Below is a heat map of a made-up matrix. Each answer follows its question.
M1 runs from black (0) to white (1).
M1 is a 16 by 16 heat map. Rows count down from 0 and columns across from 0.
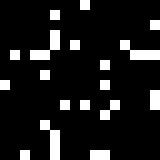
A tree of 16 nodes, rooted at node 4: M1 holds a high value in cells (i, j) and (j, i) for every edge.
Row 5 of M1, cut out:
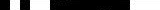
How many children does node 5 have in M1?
5
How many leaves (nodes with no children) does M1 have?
11
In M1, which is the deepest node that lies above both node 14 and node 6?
5
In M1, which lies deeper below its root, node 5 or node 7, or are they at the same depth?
the same depth
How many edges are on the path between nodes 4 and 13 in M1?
2
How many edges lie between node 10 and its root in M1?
3
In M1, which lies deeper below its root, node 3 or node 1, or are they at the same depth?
the same depth
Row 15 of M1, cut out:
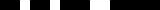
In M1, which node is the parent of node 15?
5
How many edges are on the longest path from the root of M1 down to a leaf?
5
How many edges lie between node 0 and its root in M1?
5
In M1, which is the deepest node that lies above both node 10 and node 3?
5
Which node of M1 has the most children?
5
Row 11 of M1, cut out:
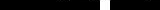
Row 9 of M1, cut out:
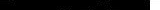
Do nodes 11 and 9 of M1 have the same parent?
no
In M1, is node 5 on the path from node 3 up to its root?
yes
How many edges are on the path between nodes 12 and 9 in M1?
4
